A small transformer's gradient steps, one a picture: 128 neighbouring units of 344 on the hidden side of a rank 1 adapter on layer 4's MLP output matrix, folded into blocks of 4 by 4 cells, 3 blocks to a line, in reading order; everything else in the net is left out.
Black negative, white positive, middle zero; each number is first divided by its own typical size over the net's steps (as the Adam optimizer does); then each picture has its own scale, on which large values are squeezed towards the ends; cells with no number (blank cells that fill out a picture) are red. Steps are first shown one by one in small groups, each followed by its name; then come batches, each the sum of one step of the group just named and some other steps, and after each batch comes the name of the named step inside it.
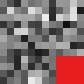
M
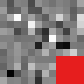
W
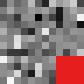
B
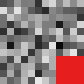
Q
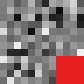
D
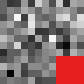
W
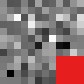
W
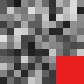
M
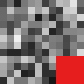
B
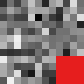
B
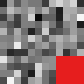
B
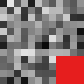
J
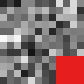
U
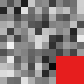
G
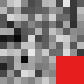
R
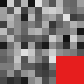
J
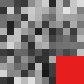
G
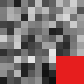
R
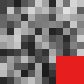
G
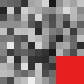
G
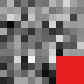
R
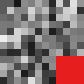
U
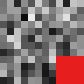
J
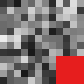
U
